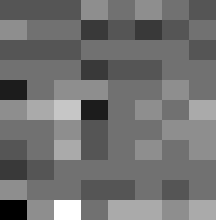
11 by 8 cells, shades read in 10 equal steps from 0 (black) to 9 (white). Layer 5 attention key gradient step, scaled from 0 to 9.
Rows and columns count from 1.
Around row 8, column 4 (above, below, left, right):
3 4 6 4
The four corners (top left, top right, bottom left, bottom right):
3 3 0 6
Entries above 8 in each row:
0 0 0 0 0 0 0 0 0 0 1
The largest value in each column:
5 6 9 5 6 6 5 6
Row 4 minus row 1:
1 1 1 -3 -1 -2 0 1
